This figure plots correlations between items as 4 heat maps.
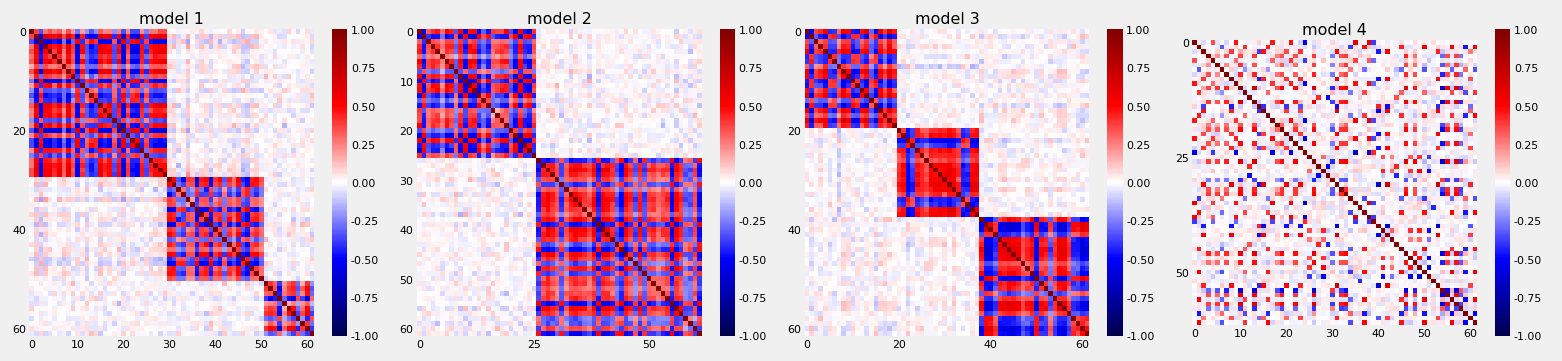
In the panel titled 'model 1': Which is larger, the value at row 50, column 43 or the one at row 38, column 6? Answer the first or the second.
the first
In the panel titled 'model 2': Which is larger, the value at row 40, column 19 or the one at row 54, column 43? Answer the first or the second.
the first
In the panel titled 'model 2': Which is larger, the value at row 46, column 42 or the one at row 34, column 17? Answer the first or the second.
the first
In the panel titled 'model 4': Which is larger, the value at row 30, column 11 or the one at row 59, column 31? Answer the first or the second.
the first
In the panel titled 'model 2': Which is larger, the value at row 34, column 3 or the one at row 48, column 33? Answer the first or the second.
the second
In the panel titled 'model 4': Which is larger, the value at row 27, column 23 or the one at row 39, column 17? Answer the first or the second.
the first
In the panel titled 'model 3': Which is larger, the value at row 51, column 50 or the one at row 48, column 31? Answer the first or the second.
the second
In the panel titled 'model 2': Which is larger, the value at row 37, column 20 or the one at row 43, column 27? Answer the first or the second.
the first
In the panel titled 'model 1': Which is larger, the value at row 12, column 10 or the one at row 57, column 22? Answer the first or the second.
the first
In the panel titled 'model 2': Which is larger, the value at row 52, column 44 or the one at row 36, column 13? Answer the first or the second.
the second
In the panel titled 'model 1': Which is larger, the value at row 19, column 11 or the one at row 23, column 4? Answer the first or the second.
the first
